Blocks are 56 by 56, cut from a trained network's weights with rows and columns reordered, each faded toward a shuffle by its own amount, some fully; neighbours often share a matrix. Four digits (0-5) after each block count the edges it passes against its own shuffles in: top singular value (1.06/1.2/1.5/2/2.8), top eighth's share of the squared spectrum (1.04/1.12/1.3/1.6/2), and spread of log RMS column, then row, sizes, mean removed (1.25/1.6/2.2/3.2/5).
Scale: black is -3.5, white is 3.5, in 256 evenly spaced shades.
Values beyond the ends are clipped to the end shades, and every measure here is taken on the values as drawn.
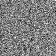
2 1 0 0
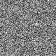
0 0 0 0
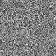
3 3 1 0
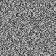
3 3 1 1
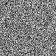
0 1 0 0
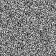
2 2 0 0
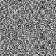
4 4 1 1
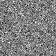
0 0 0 0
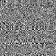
4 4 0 2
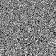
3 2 0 1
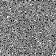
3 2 0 1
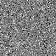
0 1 0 0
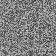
0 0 0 0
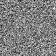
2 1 0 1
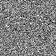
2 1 0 0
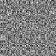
4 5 1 2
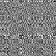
4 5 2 3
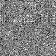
3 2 1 1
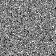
0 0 0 1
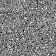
1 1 0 0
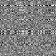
4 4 0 3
